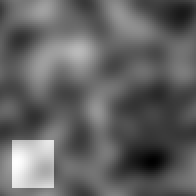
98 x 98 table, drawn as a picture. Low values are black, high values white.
The ninth with the lowest average is the bottom right. The bottom left is the ninth with the highest average. The values are skewed, with a long tail toward high values. An odd patch, higher than its surroundings, sits in the bottom left.
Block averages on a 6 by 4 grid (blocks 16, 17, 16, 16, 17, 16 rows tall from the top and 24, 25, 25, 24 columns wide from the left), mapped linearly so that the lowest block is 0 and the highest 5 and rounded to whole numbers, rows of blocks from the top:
2230 | 2422 | 2221 | 1210 | 4210 | 5211
